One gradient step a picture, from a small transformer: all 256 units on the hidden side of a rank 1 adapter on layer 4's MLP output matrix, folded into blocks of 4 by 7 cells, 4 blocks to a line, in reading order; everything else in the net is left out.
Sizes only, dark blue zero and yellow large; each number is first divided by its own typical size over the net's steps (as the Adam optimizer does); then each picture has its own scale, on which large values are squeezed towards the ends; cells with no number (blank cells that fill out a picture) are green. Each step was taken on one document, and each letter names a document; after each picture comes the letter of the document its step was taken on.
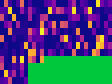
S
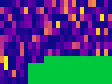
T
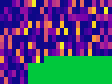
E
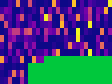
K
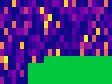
T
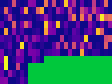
T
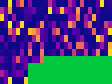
S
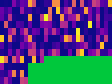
K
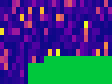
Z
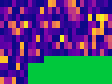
T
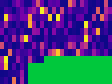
Z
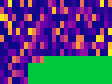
S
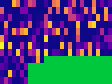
E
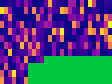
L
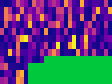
Z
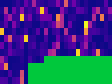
Z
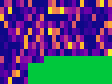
S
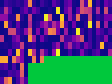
K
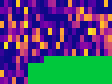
L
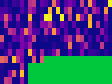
K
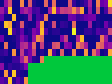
S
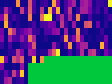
K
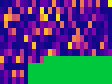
K
